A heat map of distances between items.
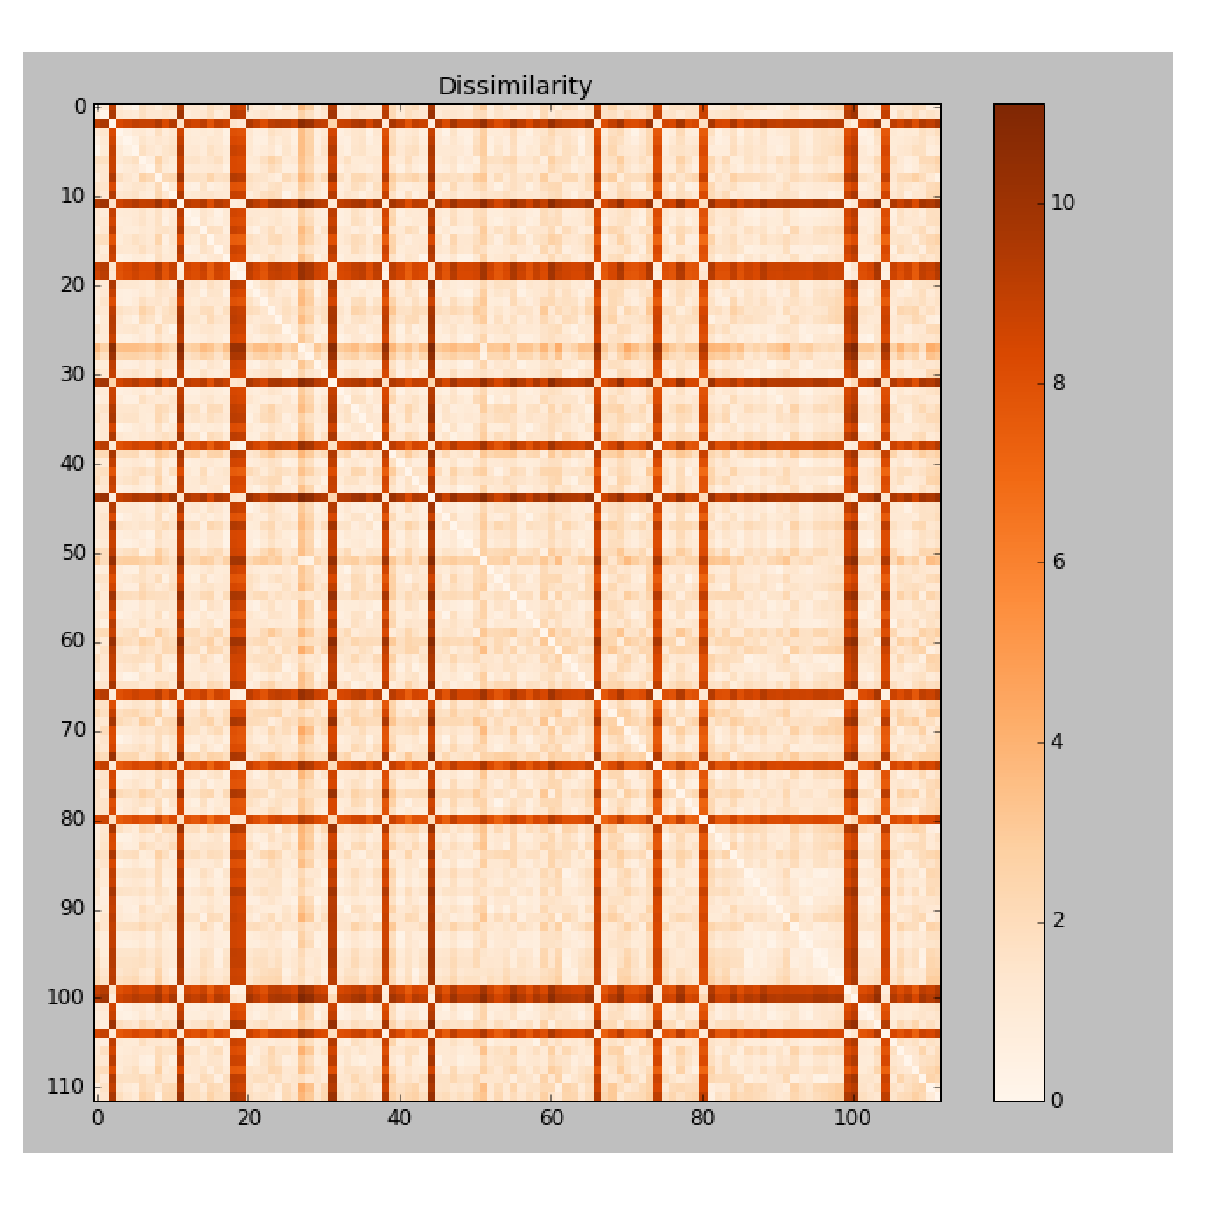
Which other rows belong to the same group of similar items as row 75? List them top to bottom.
0, 1, 3, 4, 5, 6, 7, 8, 9, 10, 12, 13, 14, 15, 16, 17, 20, 21, 22, 23, 24, 25, 26, 27, 28, 29, 30, 32, 33, 34, 35, 36, 37, 39, 40, 41, 42, 43, 45, 46, 47, 48, 49, 50, 51, 52, 53, 54, 55, 56, 57, 58, 59, 60, 61, 62, 63, 64, 65, 67, 68, 69, 70, 71, 72, 73, 76, 77, 78, 79, 81, 82, 83, 84, 85, 86, 87, 88, 89, 90, 91, 92, 93, 94, 95, 96, 97, 98, 101, 102, 103, 105, 106, 107, 108, 109, 110, 111
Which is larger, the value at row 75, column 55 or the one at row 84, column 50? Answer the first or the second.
the first
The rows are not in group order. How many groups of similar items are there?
2
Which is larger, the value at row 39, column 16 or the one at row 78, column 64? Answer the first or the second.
the first
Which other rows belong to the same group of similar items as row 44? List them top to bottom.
2, 11, 18, 19, 31, 38, 66, 74, 80, 99, 100, 104
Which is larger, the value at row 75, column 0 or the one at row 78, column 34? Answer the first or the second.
the second
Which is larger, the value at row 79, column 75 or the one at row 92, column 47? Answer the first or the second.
the second
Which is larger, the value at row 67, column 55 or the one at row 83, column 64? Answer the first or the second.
the first
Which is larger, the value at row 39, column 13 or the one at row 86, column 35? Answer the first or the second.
the first
